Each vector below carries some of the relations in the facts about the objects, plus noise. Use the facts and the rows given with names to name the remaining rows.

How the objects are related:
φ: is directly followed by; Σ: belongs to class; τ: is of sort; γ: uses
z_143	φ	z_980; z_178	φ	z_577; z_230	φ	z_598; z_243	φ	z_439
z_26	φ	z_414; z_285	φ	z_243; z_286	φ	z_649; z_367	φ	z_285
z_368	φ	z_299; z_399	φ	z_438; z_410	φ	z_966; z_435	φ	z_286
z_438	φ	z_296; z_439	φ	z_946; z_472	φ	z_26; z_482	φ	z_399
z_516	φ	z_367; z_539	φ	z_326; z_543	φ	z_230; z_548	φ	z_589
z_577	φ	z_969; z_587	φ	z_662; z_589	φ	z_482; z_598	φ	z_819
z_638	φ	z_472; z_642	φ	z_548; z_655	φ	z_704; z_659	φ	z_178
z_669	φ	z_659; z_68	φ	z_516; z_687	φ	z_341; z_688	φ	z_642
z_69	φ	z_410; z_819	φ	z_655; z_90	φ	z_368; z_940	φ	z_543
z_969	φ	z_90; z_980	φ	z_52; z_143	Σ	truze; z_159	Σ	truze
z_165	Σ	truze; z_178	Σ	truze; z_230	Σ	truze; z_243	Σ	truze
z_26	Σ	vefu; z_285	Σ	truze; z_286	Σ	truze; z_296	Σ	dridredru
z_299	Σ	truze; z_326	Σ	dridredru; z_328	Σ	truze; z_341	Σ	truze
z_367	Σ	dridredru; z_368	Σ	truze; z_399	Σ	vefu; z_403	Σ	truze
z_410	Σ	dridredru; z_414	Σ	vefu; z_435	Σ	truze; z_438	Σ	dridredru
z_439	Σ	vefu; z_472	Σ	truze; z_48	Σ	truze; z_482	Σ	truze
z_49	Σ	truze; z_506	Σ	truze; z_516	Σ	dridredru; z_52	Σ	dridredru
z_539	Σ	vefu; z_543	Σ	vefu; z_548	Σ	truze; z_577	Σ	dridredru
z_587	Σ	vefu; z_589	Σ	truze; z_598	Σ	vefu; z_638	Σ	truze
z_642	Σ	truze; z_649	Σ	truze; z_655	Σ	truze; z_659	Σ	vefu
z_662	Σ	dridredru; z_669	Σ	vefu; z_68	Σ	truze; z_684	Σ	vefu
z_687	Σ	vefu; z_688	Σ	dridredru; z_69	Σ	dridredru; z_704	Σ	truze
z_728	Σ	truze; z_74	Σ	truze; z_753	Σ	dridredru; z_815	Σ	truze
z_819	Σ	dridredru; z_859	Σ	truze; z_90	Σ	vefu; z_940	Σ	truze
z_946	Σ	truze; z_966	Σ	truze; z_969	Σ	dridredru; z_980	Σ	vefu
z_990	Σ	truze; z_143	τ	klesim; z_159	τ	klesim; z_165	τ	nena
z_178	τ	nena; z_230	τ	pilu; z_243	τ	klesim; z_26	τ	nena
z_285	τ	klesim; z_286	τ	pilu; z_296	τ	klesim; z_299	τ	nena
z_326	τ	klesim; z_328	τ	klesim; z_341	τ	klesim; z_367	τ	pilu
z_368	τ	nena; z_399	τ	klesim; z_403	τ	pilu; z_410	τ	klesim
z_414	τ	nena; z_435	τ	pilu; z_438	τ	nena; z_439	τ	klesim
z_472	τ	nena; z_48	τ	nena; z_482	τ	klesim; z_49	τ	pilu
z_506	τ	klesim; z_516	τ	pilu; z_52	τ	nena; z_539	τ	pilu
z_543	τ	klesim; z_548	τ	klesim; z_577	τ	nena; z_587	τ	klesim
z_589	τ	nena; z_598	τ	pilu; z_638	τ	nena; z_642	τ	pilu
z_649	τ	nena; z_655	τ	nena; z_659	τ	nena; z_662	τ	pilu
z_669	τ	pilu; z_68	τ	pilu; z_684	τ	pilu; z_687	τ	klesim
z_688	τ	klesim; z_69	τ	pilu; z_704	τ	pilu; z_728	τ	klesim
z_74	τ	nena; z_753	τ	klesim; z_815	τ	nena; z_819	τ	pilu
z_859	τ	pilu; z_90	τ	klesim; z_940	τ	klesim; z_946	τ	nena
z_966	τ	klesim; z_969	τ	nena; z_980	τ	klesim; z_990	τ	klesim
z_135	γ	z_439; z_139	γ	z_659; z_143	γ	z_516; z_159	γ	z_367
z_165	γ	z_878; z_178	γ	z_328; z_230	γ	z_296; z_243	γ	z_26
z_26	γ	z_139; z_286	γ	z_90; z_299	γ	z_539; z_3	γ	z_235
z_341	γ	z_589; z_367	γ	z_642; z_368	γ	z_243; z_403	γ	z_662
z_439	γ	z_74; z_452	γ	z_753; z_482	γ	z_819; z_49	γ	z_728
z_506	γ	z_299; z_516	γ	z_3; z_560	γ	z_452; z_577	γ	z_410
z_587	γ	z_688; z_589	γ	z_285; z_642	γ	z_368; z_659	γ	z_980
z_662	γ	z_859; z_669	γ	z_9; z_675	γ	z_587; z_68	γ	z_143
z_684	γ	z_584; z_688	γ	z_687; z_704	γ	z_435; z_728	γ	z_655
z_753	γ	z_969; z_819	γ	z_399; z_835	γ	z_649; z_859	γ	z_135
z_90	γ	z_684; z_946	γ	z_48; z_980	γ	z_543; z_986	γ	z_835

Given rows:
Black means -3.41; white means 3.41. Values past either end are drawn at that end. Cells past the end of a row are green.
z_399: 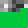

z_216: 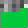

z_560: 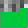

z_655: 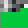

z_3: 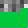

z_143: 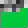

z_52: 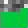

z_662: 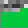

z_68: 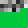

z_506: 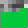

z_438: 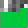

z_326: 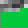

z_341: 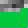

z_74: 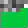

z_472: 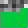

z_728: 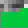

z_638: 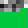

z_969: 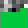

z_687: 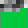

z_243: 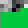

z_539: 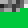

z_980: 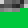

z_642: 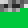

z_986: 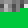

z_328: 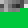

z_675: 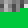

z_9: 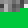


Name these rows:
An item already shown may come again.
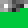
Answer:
z_90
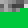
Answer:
z_506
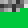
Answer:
z_669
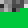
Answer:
z_139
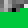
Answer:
z_819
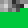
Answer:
z_439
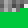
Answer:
z_135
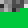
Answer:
z_139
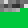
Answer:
z_662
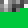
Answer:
z_577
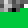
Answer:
z_969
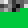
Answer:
z_26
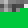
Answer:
z_684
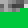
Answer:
z_506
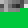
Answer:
z_328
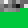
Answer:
z_367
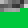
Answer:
z_410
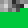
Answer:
z_439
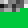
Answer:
z_638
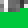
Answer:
z_299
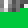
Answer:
z_438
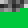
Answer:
z_659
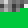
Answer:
z_165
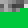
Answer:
z_506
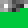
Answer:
z_90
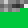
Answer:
z_859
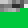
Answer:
z_159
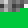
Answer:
z_815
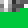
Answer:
z_368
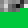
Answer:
z_285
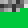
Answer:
z_669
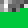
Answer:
z_704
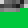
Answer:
z_543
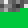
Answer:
z_649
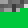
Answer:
z_516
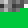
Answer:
z_48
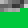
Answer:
z_326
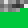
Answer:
z_403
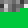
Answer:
z_235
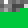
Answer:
z_178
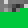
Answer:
z_230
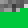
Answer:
z_286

